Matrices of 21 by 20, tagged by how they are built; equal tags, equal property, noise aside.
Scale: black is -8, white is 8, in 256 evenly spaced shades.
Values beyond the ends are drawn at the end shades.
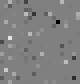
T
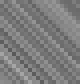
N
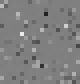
T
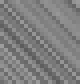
N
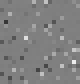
T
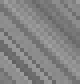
N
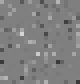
T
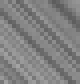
N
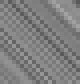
N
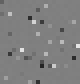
T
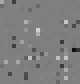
T
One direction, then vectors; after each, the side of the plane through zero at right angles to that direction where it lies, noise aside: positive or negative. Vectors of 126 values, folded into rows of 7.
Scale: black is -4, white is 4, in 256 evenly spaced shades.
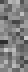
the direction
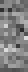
positive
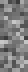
negative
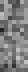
negative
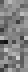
positive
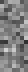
positive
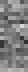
positive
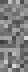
positive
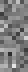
positive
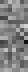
positive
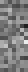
negative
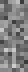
positive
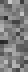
positive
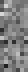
positive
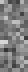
negative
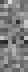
positive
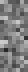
negative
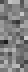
positive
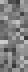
negative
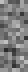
negative
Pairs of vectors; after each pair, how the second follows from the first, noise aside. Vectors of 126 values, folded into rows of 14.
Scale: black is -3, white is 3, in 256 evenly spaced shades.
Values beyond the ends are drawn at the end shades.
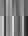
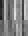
reversed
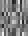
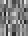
reversed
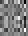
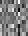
wrapped around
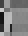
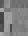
shrunk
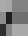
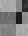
reversed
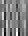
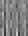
shrunk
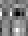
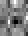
wrapped around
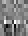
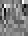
wrapped around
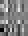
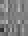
shrunk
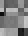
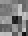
wrapped around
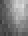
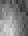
reversed
